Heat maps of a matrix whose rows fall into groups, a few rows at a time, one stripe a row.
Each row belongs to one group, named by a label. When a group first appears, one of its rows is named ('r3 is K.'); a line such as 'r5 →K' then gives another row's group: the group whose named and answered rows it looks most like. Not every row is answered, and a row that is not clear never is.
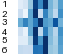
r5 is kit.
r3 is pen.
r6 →kit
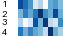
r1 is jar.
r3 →kit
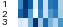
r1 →jar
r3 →kit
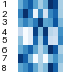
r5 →kit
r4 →kit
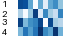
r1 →jar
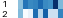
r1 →pen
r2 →kit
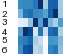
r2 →pen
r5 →jar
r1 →pen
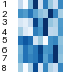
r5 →jar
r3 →kit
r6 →pen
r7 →pen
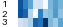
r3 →kit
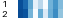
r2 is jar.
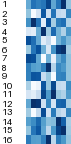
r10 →kit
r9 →jar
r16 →pen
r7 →jar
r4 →kit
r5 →jar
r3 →jar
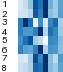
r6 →pen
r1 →kit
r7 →kit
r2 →kit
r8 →kit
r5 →jar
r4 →pen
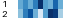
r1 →pen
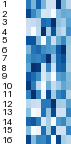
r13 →kit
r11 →jar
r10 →jar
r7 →pen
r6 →pen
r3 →kit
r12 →kit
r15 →kit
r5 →jar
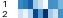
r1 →jar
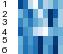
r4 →jar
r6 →pen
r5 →pen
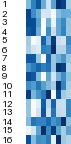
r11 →pen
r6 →kit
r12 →kit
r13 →kit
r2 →jar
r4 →jar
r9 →jar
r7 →jar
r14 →pen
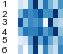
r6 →kit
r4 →pen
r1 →kit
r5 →kit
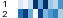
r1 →kit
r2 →jar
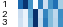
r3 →kit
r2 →kit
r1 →jar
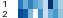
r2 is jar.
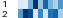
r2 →jar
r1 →kit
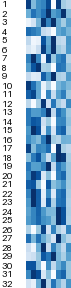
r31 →jar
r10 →jar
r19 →pen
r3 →kit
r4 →jar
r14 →jar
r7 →jar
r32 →kit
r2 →pen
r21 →jar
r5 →kit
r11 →jar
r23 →jar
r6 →kit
